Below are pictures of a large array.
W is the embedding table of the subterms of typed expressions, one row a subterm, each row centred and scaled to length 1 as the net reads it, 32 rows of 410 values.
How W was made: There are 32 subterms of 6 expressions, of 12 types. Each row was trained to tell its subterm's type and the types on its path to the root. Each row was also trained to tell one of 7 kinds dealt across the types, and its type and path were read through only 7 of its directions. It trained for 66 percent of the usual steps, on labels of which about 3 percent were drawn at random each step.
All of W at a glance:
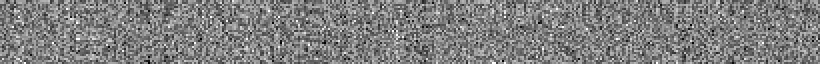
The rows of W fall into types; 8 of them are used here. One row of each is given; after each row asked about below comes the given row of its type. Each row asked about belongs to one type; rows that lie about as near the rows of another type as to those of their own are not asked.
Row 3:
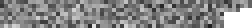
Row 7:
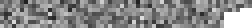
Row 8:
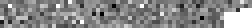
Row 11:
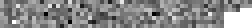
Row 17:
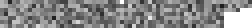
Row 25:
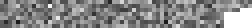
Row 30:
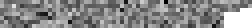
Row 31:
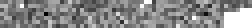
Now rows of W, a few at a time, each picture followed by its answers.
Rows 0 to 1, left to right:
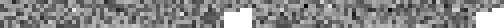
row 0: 25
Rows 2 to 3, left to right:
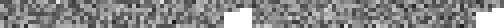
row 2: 7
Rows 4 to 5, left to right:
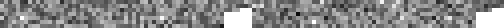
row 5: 31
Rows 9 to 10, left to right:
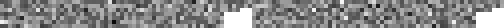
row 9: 7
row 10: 11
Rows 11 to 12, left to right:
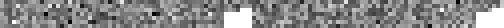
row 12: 31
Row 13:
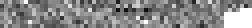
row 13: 31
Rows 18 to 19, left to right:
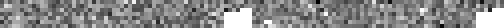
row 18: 3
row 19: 7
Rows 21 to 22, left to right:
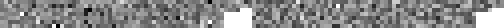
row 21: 3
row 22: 11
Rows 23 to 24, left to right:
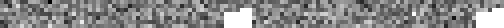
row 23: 7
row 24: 8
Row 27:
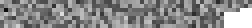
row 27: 25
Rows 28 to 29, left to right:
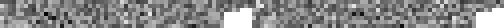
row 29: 3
